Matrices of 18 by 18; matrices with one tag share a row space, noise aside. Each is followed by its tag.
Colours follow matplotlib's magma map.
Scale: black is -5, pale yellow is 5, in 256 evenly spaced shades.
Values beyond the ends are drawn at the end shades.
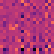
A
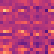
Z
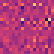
A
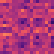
Z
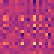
A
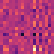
A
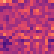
Z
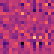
A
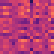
Z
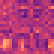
Z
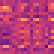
Z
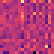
A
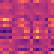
Z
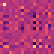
A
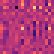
A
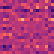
Z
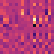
A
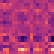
Z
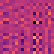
A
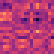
Z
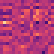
Z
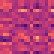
Z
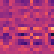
Z
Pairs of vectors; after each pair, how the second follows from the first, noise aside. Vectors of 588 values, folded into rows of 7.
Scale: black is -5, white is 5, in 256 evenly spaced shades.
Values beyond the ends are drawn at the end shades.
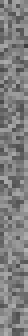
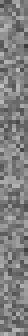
sign-scrambled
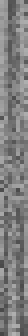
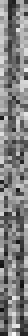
scaled up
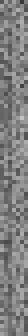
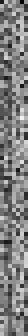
scaled up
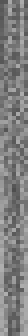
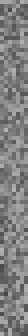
sign-scrambled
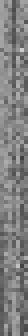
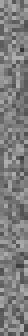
sign-scrambled
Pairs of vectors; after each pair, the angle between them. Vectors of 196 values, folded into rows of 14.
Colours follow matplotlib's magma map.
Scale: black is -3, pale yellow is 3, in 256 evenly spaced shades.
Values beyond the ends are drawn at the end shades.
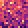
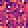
orthogonal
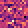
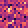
nearly parallel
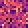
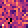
nearly parallel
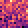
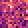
partly aligned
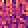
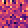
nearly parallel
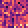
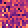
partly aligned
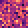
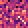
partly opposed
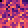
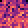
nearly parallel
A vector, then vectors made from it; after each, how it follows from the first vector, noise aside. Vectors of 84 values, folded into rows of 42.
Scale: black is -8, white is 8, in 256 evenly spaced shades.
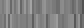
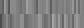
reversed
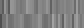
reversed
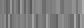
negated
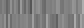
negated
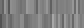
reversed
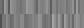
reversed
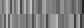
scaled up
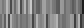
scaled up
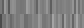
reversed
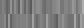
negated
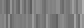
negated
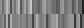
scaled up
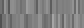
reversed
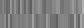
negated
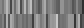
scaled up
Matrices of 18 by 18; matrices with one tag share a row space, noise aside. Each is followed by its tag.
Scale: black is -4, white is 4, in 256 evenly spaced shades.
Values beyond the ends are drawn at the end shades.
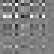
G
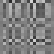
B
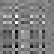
G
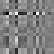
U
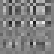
B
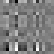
U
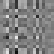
U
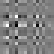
U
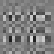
B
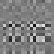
B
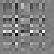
G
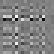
G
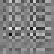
B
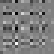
G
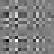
U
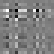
U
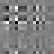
U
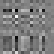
G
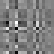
U
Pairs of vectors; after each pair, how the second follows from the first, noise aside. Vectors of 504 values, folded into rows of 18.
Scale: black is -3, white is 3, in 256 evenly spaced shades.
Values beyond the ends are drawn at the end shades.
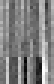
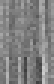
shrunk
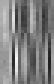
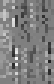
partly zeroed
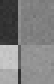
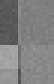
shrunk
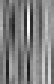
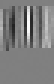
partly zeroed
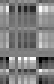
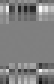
partly zeroed
